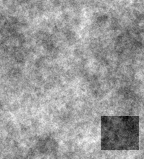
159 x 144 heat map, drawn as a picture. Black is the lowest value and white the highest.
Average level on the scale: 60%. Ninth with the lowest average: bottom right. Odd patch: lower, in the bottom right. Mirror symmetry: none.
